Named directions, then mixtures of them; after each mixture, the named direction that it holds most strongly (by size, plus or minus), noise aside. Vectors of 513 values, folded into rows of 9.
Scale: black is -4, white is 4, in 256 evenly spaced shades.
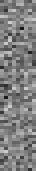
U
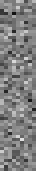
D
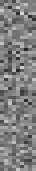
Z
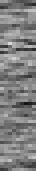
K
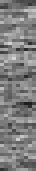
K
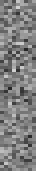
Z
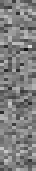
Z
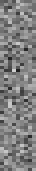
Z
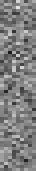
D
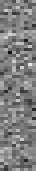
D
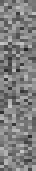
Z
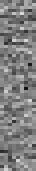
U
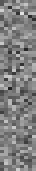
Z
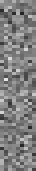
Z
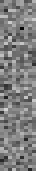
U
